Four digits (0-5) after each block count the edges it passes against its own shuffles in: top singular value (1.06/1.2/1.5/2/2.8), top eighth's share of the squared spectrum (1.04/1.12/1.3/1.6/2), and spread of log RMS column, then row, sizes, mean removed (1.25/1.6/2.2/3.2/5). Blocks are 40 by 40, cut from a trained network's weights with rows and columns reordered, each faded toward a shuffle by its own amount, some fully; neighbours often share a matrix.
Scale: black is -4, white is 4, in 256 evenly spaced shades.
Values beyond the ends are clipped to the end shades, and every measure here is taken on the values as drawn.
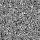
0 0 0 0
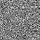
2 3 0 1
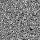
1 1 0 0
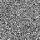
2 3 1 1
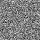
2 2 0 0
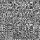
3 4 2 2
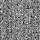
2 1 0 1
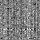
3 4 0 2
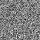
2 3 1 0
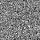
1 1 0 0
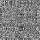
3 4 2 2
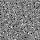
0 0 0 0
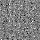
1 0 0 0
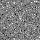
0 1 0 0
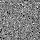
0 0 0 0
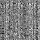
3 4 1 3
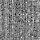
3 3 0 2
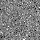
0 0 0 0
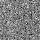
1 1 0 0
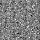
1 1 0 0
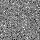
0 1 0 0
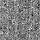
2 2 0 0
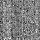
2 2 0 1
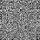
3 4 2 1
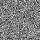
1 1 0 0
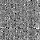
2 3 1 2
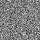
1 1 0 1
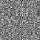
3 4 2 1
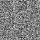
2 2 0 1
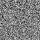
1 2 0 0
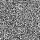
0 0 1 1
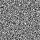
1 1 0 0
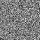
2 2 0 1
